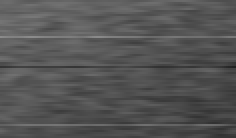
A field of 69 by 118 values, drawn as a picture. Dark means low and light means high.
There is an overall slope up to the top left. The ninth with the highest average is the top left. Rows 19, 34 and 63 differ from the rows beside them. Streaks run across, left to right. The halves do not mirror each other.
